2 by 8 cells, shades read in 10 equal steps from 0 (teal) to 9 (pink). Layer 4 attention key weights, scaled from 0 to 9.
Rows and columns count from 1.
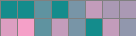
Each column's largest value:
8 9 3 7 4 7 7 6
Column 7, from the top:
6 7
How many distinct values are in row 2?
7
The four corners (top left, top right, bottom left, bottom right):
0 6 8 5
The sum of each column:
8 9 6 7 8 7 13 11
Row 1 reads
0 0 3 0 4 7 6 6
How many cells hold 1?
0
